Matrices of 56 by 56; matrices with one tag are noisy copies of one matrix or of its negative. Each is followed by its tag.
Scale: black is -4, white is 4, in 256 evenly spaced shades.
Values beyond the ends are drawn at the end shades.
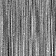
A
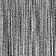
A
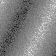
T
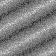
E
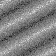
E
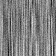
A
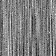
A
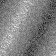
T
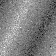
T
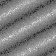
E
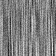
A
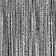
A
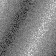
T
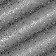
E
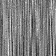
A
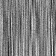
A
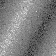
T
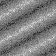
E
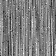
A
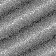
E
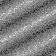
E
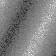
T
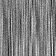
A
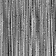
A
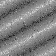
E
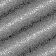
E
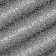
E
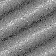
E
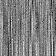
A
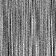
A
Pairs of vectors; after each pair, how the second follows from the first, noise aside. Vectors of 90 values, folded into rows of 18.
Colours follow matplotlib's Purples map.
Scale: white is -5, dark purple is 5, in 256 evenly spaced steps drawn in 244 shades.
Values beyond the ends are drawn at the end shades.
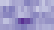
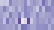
sign-scrambled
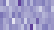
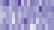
sign-scrambled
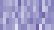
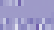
partly zeroed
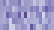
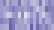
sign-scrambled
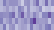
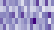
scaled up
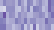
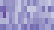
sign-scrambled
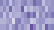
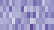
copied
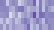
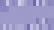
partly zeroed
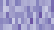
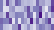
scaled up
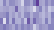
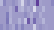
partly zeroed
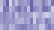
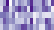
scaled up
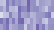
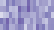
copied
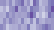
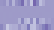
partly zeroed
